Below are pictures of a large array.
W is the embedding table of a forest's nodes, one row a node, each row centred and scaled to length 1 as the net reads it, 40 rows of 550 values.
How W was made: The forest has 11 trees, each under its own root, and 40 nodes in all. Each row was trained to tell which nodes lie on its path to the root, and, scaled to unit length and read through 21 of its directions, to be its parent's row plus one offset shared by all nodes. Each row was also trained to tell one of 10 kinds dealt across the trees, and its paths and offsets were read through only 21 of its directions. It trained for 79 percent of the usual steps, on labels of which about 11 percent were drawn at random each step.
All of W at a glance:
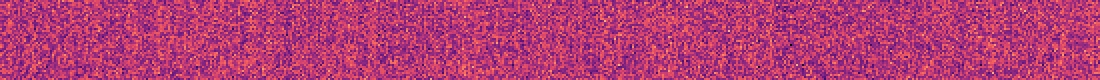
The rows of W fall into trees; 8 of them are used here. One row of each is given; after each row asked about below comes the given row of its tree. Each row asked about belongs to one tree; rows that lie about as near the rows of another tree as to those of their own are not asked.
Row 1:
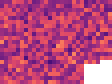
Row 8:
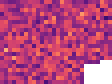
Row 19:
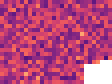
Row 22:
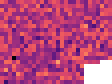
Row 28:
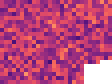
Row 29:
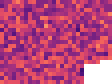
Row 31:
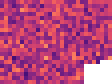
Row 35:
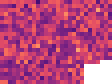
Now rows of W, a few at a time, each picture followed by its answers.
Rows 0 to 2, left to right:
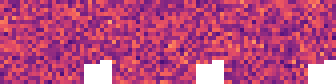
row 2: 35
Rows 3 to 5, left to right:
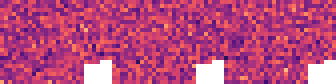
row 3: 22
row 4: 29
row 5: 22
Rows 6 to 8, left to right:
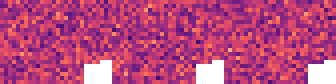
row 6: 35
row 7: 19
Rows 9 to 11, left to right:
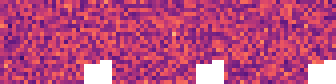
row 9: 22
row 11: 35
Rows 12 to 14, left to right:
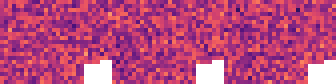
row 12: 29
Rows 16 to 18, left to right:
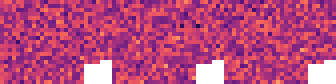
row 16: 19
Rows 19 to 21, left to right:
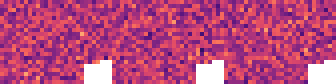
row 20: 19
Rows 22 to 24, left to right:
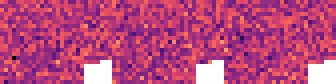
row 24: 22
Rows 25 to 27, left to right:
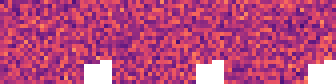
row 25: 8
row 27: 29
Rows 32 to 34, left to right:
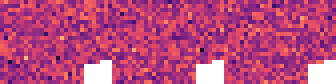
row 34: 1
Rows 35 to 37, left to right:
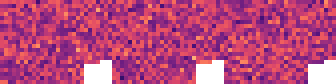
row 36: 35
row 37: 8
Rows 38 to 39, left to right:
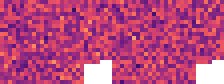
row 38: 22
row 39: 19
